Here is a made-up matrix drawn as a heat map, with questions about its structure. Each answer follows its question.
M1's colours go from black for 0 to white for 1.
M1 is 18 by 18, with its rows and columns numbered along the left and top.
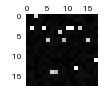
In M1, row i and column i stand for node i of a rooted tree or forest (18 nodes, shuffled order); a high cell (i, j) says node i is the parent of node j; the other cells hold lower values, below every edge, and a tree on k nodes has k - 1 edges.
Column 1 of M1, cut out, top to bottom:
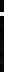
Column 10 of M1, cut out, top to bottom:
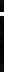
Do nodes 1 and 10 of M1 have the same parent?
yes
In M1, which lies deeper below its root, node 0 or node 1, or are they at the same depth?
node 1
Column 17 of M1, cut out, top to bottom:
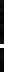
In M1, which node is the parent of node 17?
11
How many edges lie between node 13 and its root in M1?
1
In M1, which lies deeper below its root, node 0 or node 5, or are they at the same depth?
node 5
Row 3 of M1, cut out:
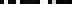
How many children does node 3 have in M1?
5
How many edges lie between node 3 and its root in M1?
0
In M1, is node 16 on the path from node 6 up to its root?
no
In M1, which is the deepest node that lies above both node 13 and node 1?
3
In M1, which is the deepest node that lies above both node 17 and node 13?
3
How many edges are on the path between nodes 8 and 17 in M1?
4
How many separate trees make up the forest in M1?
4
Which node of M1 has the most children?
3
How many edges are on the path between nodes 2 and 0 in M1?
1
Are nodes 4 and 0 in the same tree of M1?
no
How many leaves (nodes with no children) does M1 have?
11
